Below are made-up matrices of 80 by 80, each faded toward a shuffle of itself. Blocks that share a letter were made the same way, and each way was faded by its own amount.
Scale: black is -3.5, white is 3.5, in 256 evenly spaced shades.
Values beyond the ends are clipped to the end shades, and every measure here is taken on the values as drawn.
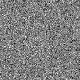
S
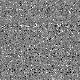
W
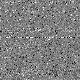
W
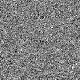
S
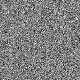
S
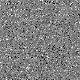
W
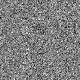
S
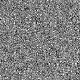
S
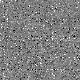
W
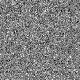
S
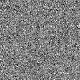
S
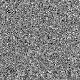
S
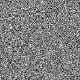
S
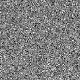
S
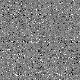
W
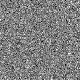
S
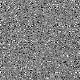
W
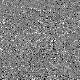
W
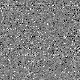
W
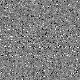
W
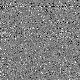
W
